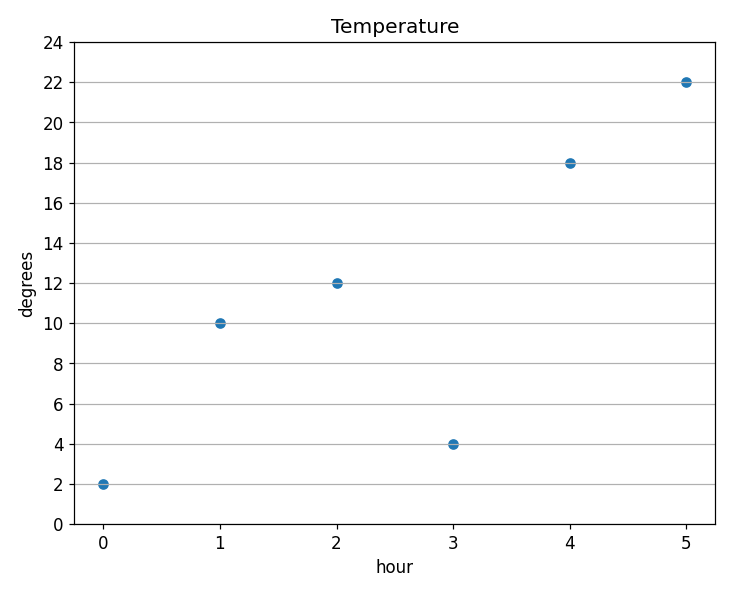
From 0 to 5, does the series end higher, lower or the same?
higher
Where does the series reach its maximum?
5
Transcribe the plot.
Title: Temperature
x-axis: hour, ticks 0 1 2 3 4 5
y-axis: degrees, ticks 0 2 4 6 8 10 12 14 16 18 20 22 24
Values:
2 10 12 4 18 22
